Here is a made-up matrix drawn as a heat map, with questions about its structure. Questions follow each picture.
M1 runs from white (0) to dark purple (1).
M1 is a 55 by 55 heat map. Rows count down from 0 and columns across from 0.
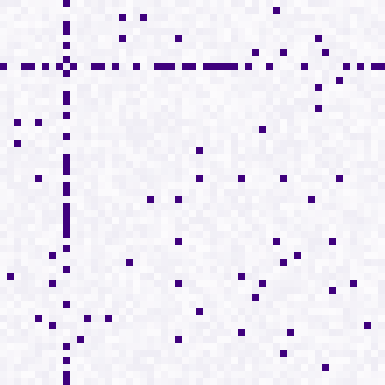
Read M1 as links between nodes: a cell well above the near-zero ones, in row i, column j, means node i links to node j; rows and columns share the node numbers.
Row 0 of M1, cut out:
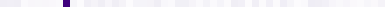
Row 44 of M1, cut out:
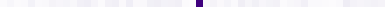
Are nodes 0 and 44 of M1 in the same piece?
no
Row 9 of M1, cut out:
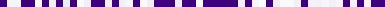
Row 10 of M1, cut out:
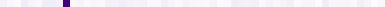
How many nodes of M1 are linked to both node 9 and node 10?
0
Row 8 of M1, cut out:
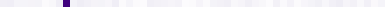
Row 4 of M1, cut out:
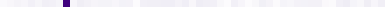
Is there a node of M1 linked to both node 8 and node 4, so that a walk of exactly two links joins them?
yes
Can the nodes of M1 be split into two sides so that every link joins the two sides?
yes
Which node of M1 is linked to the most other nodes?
node 9
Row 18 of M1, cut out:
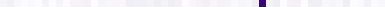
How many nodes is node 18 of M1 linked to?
1
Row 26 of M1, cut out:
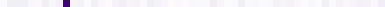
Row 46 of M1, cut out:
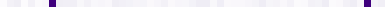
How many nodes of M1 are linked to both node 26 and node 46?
0
